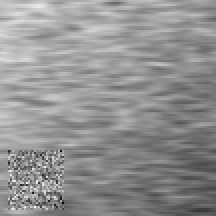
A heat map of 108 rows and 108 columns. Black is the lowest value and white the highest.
The field climbs toward the top left. The ninth with the highest average is the top left. In the bottom left lies a patch that is rougher than the rest. The ninth with the lowest average is the bottom right.
